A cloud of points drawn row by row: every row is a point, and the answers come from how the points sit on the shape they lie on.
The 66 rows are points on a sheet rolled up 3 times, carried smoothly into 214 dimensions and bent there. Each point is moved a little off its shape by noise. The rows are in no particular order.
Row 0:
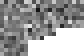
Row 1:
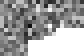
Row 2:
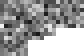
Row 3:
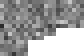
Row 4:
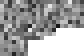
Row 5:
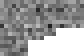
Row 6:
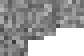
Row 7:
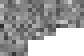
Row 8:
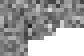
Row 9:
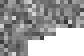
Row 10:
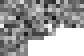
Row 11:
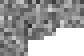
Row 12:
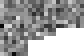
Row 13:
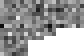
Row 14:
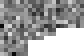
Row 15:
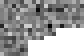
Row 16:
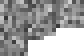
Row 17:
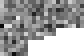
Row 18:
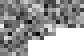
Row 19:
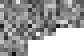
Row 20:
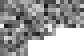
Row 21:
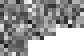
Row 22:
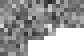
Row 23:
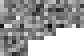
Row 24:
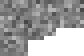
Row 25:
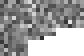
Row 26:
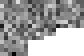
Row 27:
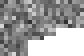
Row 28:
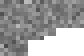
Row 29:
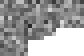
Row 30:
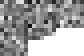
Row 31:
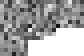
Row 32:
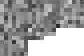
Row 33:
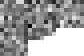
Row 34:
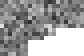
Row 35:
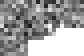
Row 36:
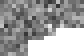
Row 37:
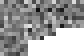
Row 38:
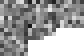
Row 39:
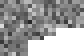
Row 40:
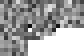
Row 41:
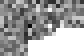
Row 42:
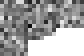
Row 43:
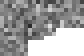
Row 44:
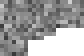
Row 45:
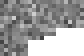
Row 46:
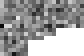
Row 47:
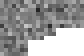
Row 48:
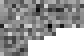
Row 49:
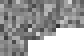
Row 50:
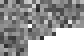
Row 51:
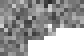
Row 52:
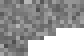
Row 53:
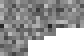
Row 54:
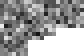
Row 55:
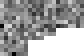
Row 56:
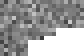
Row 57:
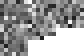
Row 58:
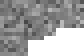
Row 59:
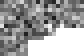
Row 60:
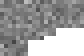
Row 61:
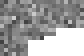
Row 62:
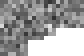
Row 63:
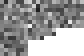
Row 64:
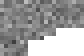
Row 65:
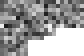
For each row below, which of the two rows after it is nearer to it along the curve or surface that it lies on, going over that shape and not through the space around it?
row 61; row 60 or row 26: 60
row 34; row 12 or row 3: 3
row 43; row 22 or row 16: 22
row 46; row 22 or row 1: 1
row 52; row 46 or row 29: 29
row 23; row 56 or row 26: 26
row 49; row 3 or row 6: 3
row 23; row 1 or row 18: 1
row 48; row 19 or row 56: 19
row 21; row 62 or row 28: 62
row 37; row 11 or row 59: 11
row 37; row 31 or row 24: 31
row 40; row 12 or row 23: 12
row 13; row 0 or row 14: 14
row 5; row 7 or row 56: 7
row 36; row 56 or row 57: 56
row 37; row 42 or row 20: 42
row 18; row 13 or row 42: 42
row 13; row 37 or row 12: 12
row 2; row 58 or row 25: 25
